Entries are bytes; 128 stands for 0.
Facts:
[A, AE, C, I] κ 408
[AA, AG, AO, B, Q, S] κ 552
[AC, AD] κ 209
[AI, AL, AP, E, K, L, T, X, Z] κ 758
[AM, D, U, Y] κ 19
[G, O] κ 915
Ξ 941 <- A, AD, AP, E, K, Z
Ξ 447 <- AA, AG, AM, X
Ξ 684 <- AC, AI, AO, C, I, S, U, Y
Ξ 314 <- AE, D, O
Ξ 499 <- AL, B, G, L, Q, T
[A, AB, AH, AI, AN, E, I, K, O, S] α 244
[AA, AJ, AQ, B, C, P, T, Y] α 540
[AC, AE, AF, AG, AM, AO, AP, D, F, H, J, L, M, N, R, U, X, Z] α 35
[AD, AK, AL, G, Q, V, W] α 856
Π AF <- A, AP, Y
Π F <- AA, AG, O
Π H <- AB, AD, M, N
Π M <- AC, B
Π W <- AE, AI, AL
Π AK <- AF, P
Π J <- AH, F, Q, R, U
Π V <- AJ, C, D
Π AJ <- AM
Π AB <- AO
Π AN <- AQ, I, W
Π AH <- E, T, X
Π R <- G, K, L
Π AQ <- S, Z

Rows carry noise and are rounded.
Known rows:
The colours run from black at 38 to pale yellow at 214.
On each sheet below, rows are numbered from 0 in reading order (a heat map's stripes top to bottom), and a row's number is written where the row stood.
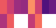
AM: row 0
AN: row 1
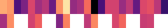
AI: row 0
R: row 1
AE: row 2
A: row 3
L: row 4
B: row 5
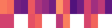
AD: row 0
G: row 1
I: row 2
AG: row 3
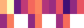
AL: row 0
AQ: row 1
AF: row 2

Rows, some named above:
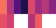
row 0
AB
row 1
AJ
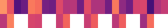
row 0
I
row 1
AD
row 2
U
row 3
J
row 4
AK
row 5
P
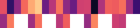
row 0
AP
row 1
W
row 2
AK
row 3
Y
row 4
AC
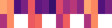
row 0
S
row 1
AH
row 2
AJ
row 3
S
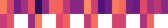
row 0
V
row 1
AP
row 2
Q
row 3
AN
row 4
AD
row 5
C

